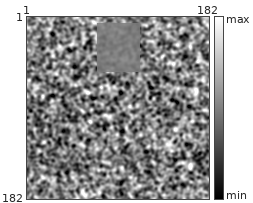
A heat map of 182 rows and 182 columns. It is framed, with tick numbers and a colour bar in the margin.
The field is mottled with small blotches. There are no regular stripes. An odd patch, calmer than its surroundings, sits in the top middle. The halves do not mirror each other. No single row or column stands out from its neighbours. The top middle is the calmest part. No overall slope runs across the table.
